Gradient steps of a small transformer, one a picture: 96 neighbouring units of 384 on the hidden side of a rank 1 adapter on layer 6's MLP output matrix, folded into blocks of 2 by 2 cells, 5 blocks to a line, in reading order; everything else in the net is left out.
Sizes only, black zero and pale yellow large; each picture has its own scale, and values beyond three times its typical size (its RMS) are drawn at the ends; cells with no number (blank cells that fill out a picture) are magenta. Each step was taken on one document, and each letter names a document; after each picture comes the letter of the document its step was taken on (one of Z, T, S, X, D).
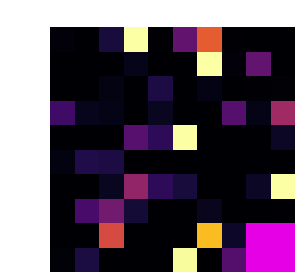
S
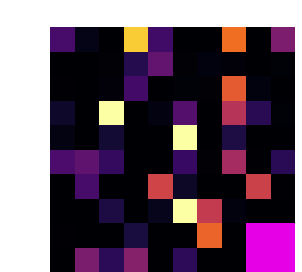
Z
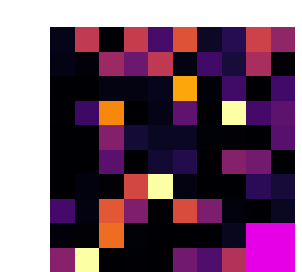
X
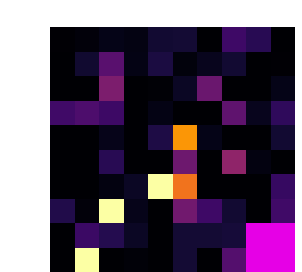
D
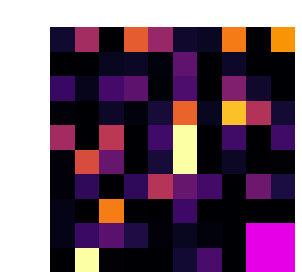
Z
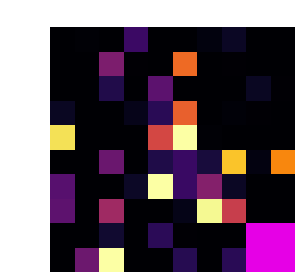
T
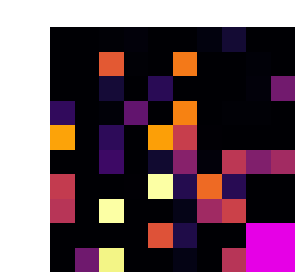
T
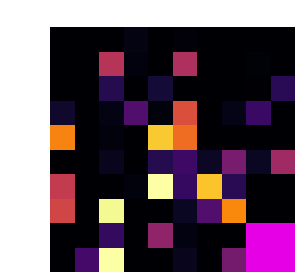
T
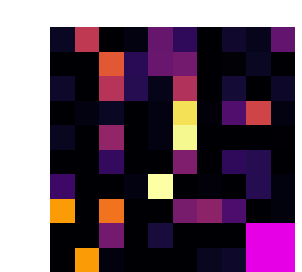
X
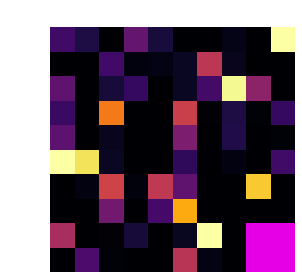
Z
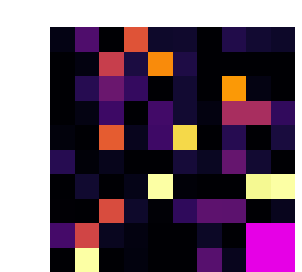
X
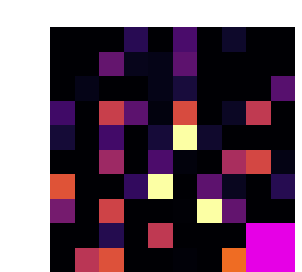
T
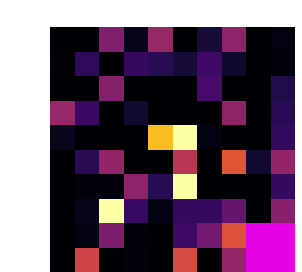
D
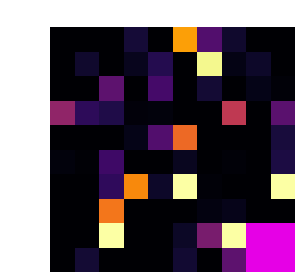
S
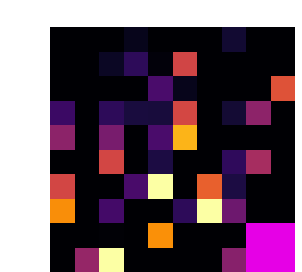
T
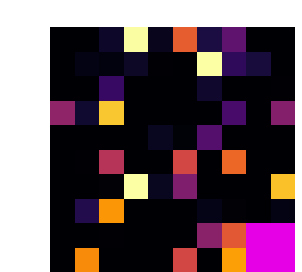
S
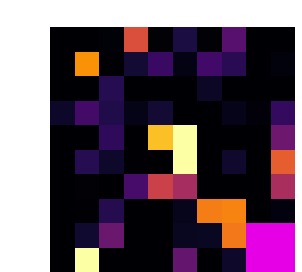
D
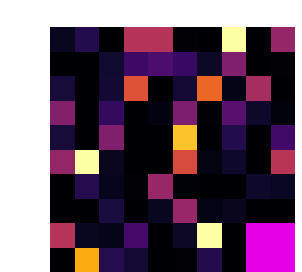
Z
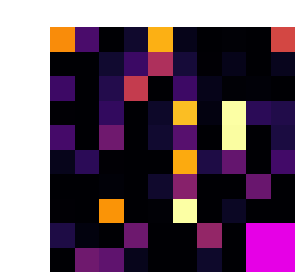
Z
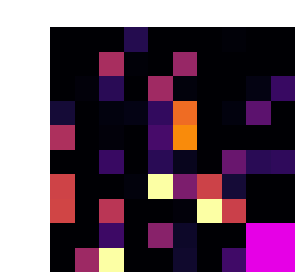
T
